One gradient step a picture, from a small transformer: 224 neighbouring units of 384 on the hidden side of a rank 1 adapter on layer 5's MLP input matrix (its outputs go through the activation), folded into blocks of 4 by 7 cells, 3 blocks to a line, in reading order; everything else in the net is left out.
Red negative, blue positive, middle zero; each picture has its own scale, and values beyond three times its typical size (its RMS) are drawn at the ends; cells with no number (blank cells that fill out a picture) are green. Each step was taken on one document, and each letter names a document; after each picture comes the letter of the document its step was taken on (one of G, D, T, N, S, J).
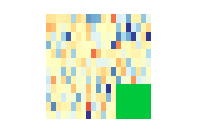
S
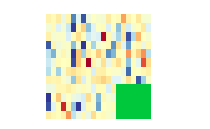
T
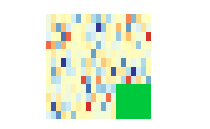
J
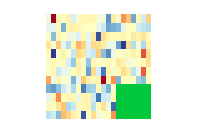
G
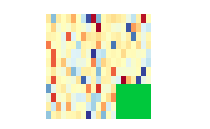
J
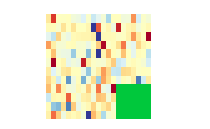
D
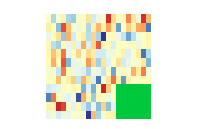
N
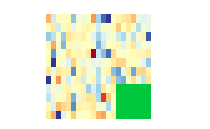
D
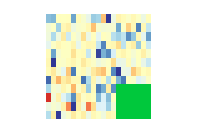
D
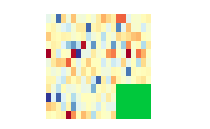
T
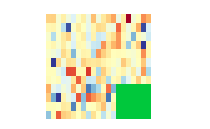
N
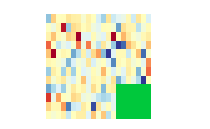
G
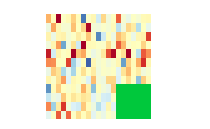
T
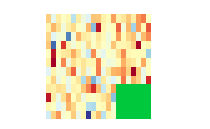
S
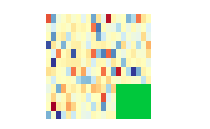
D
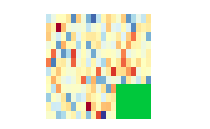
S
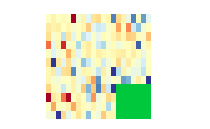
S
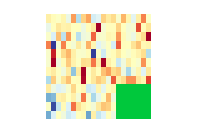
J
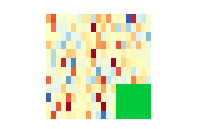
D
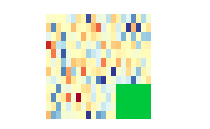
S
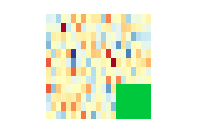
G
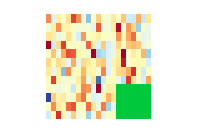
S
